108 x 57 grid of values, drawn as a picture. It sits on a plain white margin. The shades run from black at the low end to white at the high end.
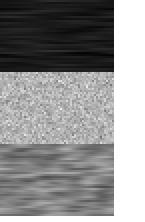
It is made of 3 by 1 panels. Panel 1,1: very low, streaked across, faint in contrast. Panel 2,1: high, fine-grained. Panel 3,1: middling, streaked across.
